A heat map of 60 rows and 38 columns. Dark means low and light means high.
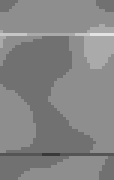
The ninth with the highest average is the top right. Rows 12 and 52 stand out from the rest. Overall the values sit about 50% of the way up the scale.
